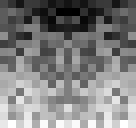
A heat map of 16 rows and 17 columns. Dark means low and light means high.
Values rise toward the bottom. The top middle is the ninth with the lowest average. The grain is fine, like static. It is mirror symmetric from left to right.
